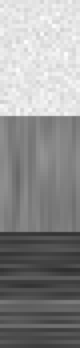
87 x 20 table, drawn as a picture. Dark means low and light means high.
The table splits into 3 rows of 1 panel. Panel 1,1: very high, fine-grained, faint in contrast. Panel 2,1: middling, streaked downward, faint in contrast. Panel 3,1: low, streaked across.
